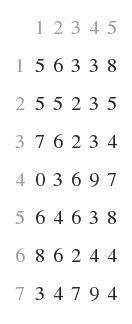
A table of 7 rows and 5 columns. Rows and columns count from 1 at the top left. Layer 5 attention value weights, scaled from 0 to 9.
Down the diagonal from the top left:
5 5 2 9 8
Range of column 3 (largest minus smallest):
5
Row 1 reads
5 6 3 3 8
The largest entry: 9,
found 2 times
